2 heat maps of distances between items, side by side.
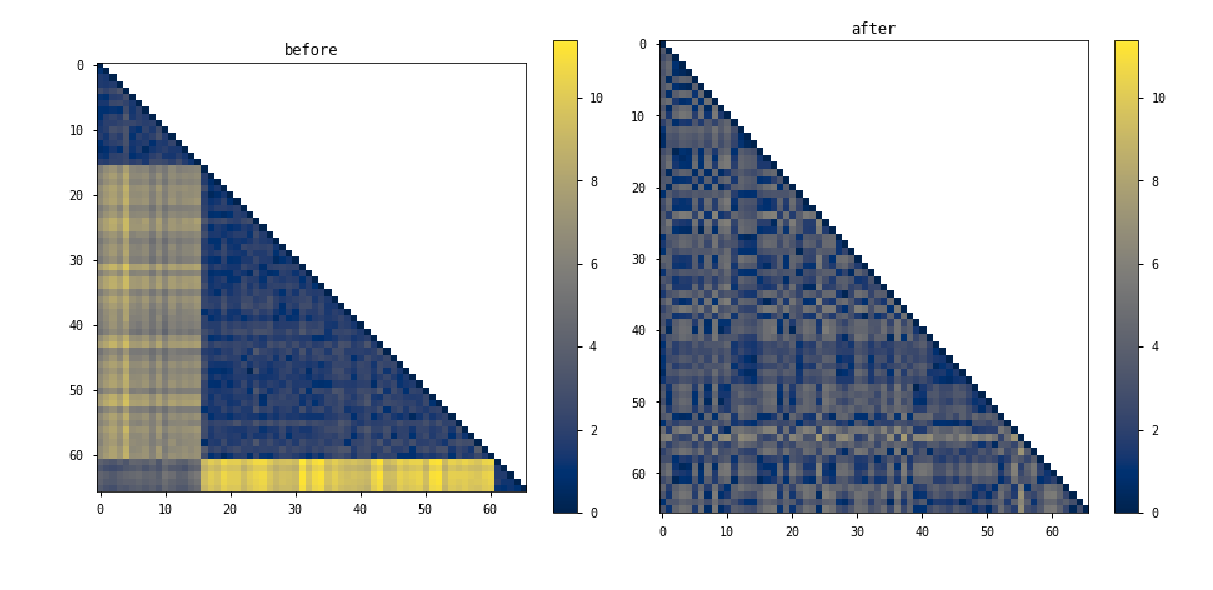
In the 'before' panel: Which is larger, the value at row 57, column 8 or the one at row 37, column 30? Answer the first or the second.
the first
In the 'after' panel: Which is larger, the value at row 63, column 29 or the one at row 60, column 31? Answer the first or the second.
the first
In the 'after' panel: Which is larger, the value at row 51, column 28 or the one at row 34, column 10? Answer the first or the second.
the second
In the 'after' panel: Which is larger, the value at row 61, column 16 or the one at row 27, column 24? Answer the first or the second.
the second
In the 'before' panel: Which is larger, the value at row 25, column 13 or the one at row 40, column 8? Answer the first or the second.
the first
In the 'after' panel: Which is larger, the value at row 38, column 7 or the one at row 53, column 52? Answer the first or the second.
the first
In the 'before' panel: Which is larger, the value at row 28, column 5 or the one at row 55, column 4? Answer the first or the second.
the second
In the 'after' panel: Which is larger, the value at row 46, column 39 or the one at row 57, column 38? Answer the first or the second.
the second
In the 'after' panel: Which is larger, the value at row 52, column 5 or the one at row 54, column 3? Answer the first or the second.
the second
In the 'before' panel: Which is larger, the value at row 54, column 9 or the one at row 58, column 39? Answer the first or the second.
the first
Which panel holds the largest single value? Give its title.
before
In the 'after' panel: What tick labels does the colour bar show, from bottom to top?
0, 2, 4, 6, 8, 10
